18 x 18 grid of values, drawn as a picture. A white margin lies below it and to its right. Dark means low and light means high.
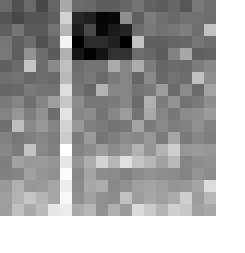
Ninth with the lowest average: top middle. Odd patch: lower, in the top middle. Roughest part: top middle. Ninth with the highest average: bottom left. Slope: up to the bottom. Odd lines: column 6.
